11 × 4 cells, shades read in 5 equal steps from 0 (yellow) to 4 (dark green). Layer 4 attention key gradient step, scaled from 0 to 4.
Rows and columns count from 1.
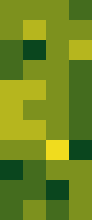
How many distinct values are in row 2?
2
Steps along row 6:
up same up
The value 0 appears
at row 8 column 3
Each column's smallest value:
1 1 0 1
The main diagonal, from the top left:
2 1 2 3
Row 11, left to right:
3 2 3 2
